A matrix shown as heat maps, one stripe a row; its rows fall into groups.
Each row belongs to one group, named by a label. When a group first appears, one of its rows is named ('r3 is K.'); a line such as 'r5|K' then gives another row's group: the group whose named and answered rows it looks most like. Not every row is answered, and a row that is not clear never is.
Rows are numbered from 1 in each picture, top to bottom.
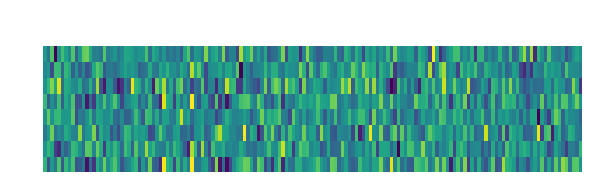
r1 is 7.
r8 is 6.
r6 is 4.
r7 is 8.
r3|4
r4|6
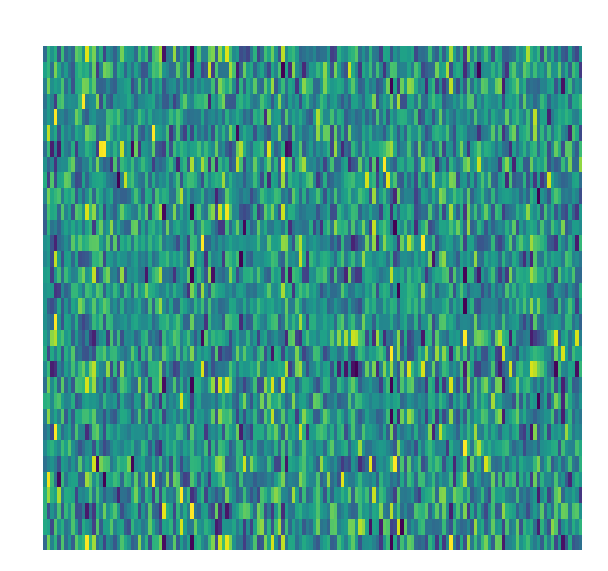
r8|8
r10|4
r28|8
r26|8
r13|8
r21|8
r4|7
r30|6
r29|4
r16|8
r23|4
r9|7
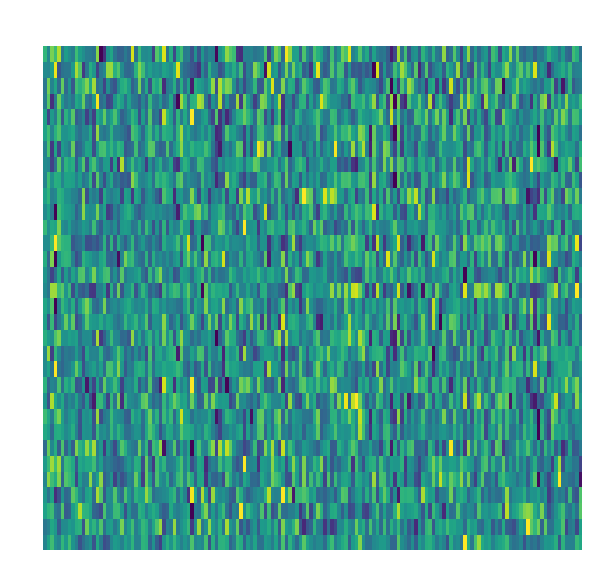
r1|4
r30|7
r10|6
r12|4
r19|4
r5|6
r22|6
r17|7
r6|4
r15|8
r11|7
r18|7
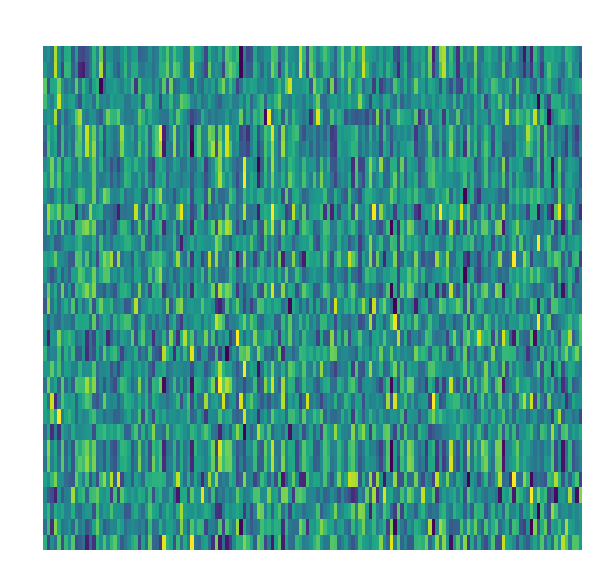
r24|4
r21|4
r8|4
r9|4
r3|4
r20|6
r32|6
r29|8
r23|7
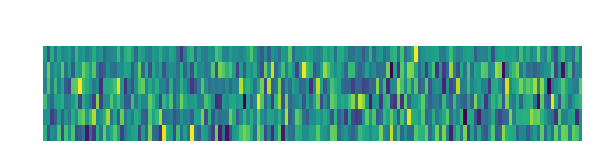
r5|8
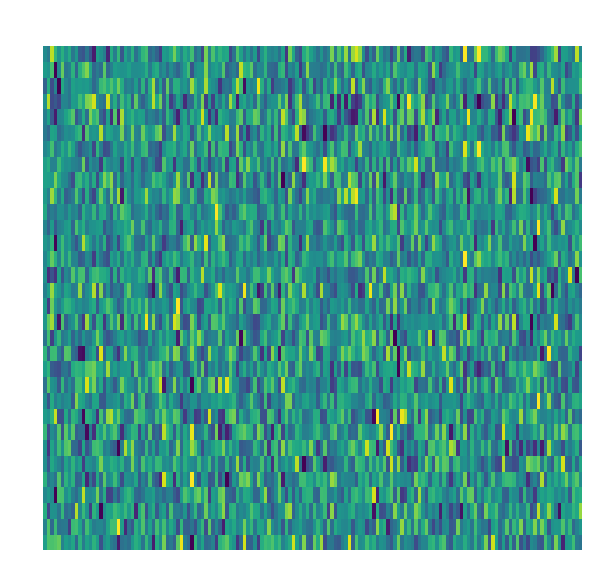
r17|7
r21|8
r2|7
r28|6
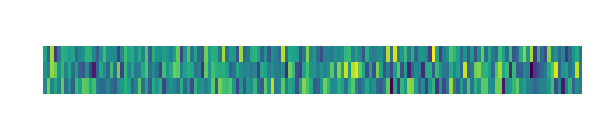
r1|7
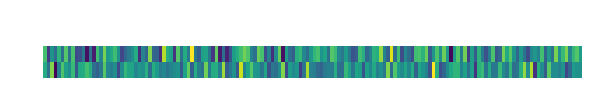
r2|7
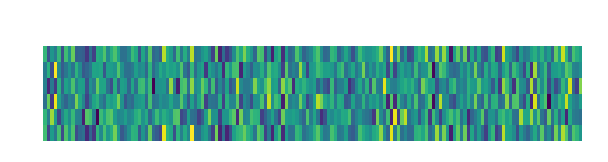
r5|7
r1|6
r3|8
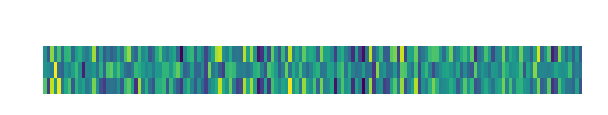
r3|4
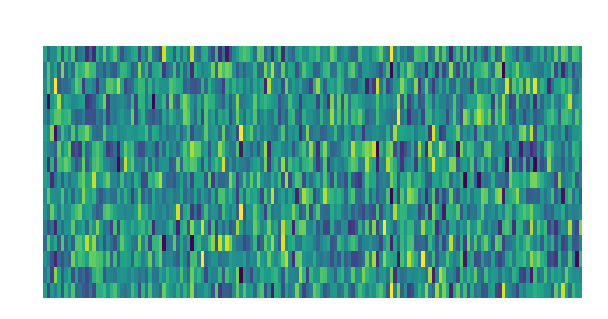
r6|7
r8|7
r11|7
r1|6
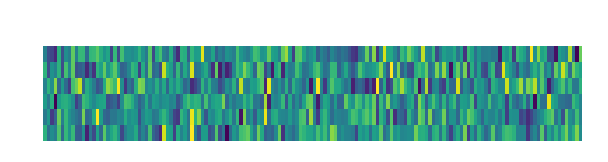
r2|6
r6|6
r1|8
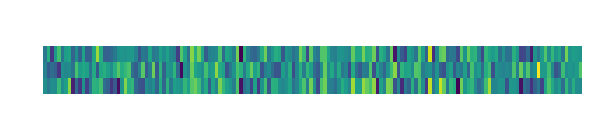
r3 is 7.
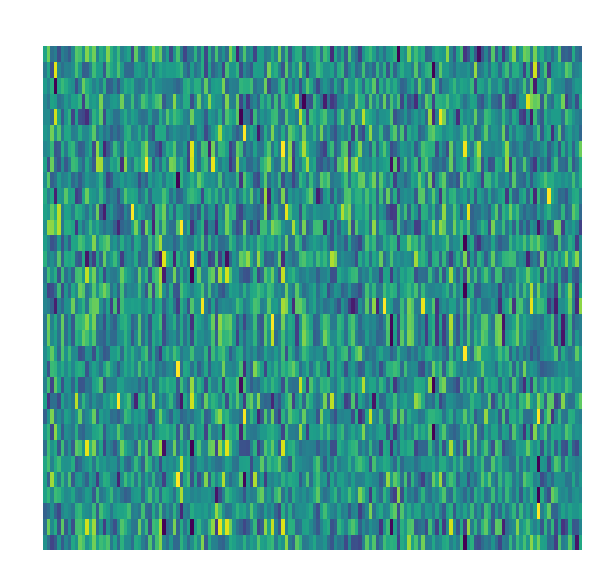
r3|7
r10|7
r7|8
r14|6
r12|4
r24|4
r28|7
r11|4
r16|8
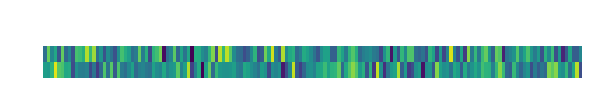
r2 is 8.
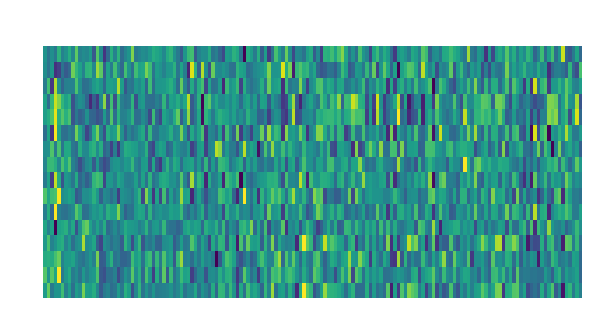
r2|8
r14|4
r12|7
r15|4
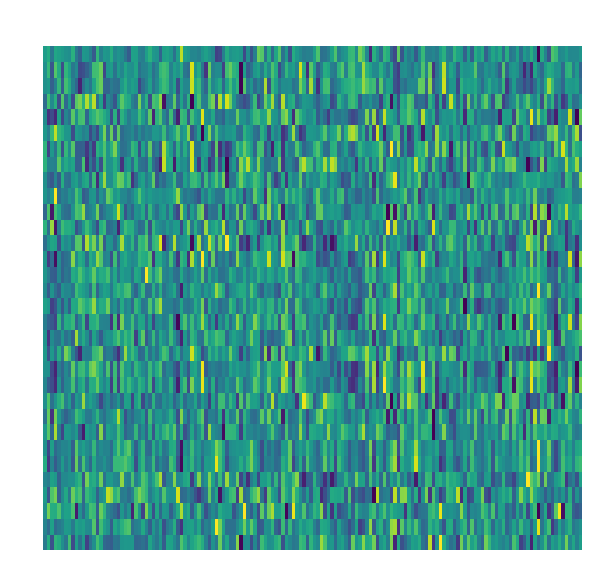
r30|4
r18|8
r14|8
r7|6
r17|8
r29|7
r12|7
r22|8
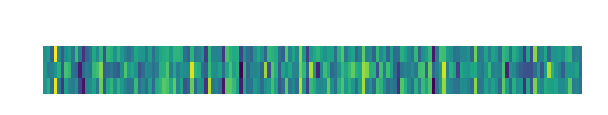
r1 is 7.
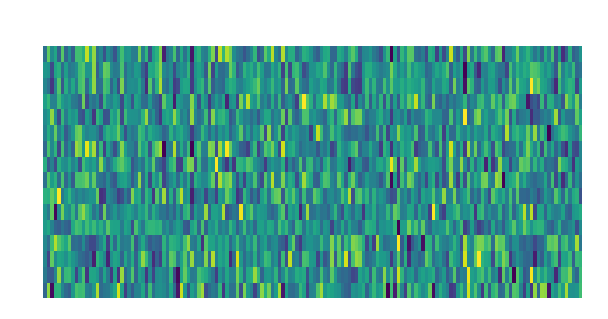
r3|8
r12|8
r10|4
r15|8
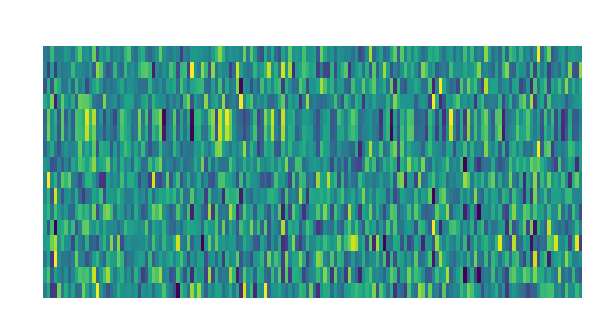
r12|7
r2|8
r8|8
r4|7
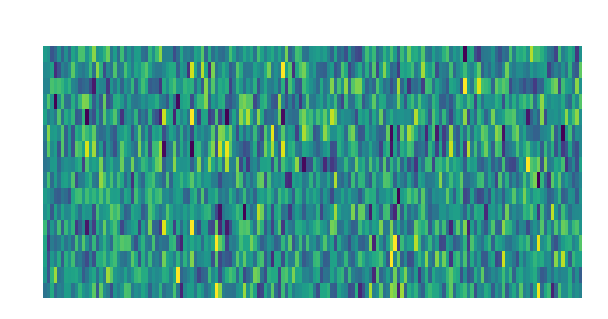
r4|7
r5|6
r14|6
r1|8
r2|8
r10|8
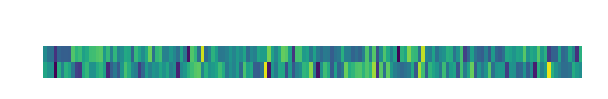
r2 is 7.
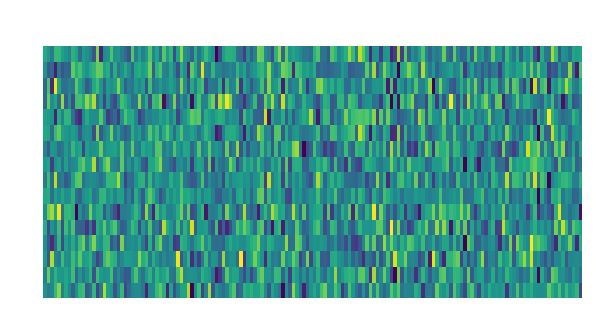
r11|4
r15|4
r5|7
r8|8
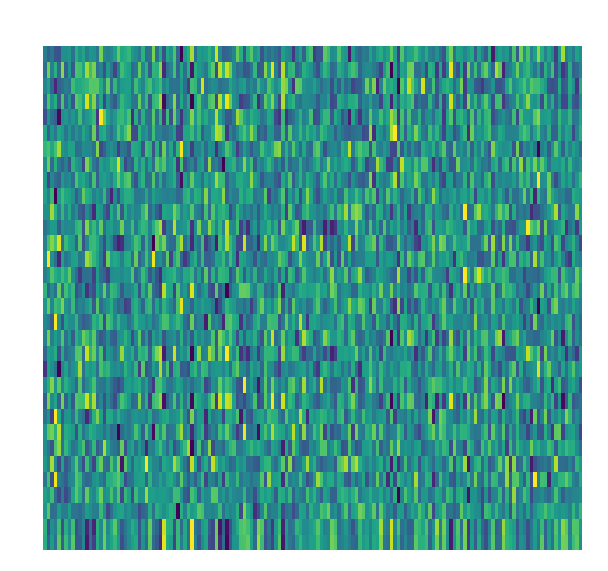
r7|4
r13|4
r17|4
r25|4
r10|7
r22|4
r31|6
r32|6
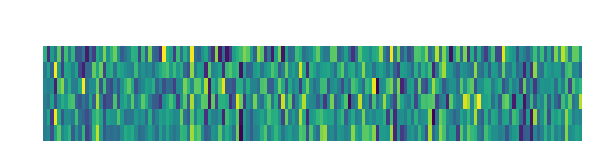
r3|7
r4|8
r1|6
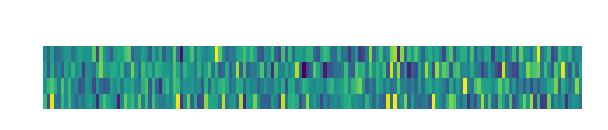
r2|6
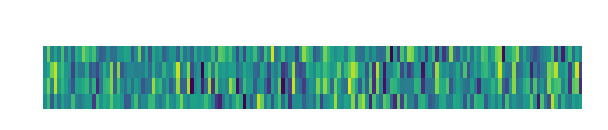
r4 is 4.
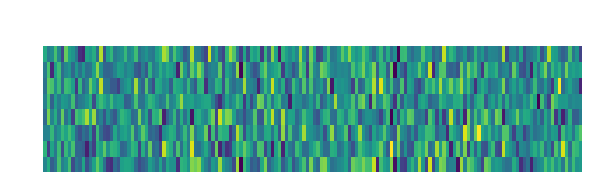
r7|6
